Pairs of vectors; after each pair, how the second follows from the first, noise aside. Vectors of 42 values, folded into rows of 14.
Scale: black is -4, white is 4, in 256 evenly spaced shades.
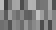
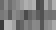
shuffled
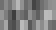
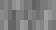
shrunk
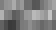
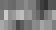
reversed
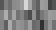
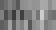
shuffled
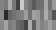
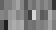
shuffled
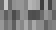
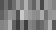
shuffled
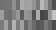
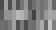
shuffled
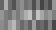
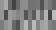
shuffled
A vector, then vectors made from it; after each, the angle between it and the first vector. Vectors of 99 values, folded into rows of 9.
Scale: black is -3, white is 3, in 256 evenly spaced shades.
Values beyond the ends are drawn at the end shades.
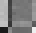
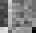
nearly opposite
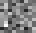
partly aligned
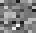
orthogonal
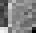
nearly opposite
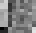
nearly parallel
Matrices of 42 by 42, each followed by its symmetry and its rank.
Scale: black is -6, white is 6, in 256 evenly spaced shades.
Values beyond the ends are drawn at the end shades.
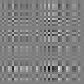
neither, rank one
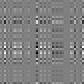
neither, rank one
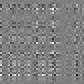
neither, rank two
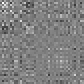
symmetric, rank three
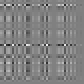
neither, rank one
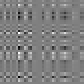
neither, rank one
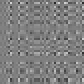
neither, rank two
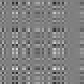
neither, rank one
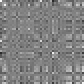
symmetric, rank three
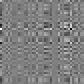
neither, rank two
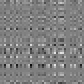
neither, rank two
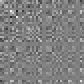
symmetric, rank three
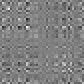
symmetric, rank three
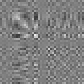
symmetric, rank three
